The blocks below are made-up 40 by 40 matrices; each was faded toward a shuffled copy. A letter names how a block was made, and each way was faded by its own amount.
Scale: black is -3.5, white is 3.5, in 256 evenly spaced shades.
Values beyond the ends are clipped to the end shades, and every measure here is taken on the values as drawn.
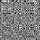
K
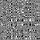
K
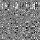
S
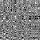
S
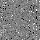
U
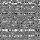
K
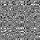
K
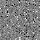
U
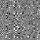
S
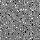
U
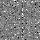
U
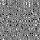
S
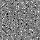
U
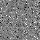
U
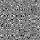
S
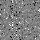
U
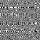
K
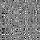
S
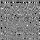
K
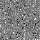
U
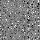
U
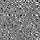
S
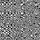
S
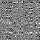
S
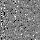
U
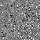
U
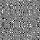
S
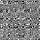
K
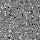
U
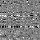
K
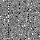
U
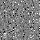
U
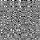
K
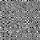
S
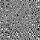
S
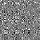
S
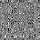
S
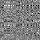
K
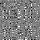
S
